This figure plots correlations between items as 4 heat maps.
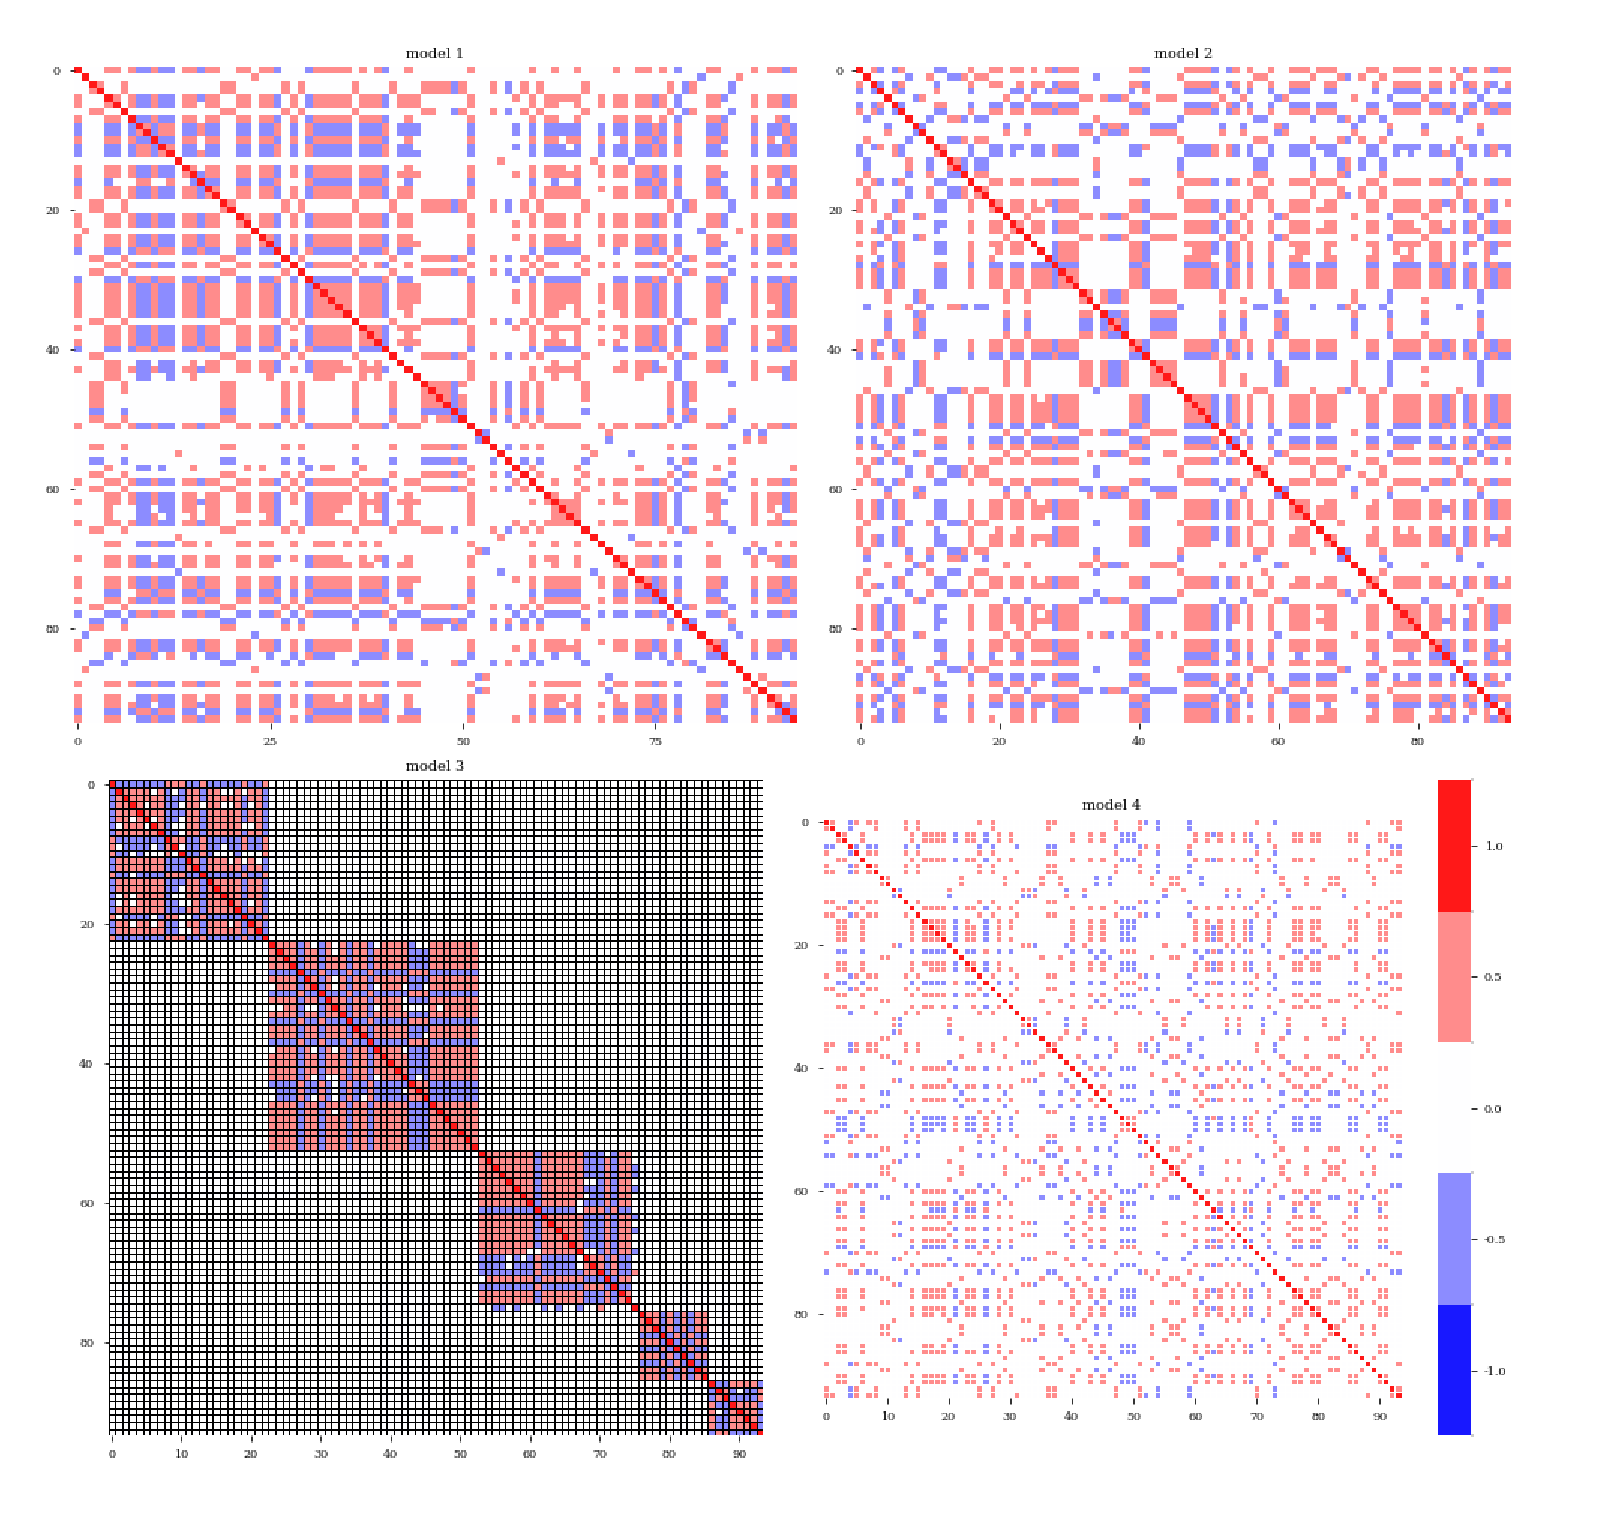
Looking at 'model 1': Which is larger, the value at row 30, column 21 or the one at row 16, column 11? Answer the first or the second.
the second
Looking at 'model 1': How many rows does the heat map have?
94
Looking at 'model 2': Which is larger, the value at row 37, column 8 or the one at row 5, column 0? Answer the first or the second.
the first
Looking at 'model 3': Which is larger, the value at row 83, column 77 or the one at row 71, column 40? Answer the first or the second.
the second
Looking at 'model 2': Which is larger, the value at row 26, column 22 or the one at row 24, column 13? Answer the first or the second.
the first
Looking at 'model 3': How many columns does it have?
94
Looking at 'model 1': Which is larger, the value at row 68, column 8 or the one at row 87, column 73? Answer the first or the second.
the second
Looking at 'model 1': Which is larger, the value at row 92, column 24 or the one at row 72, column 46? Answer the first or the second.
the second
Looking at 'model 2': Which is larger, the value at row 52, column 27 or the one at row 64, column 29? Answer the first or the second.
the second
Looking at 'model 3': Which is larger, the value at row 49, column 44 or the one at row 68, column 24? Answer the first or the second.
the second
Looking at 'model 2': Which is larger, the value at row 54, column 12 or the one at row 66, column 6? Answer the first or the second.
the second
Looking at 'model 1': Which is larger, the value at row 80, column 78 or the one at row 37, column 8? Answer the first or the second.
the first
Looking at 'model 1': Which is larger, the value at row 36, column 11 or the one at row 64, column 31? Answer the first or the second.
the second
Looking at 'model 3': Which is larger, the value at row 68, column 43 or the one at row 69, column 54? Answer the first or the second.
the first
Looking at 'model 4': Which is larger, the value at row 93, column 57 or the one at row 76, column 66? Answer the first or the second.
the second
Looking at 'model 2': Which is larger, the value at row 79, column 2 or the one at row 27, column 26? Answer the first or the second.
the first
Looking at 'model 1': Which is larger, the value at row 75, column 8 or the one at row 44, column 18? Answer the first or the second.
the first
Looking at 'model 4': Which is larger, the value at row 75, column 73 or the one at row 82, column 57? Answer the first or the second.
the second
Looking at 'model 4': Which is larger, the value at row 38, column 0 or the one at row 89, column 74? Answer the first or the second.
the second
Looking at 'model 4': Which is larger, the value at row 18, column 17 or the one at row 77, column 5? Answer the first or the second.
the first
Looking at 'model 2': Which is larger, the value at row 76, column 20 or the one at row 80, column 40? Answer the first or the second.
the second
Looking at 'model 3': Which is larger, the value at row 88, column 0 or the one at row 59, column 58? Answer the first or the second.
the second
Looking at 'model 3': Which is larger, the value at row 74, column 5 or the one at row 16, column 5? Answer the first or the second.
the second
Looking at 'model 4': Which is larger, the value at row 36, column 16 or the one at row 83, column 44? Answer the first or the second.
the first
